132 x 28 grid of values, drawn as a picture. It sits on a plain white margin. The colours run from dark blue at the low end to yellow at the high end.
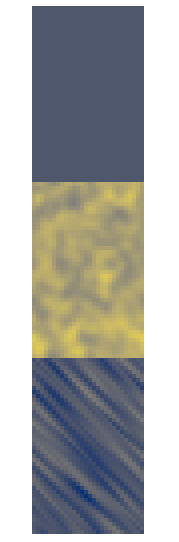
It is made of 3 by 1 panels. Panel 1,1: low, flat. Panel 2,1: high, blotchy. Panel 3,1: low, slanting down to the right.
